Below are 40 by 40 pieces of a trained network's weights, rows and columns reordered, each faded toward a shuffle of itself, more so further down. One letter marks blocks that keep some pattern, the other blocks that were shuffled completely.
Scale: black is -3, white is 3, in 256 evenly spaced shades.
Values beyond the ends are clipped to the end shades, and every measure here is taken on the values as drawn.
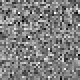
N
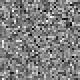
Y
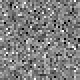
Y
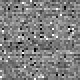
N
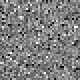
Y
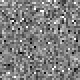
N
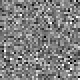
N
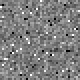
Y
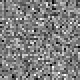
Y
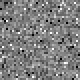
Y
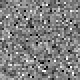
Y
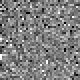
N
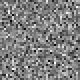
Y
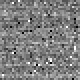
N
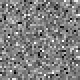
Y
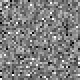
N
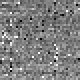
N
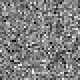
Y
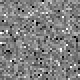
Y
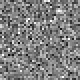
Y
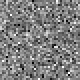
Y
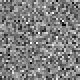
N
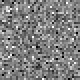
N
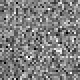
N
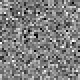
N
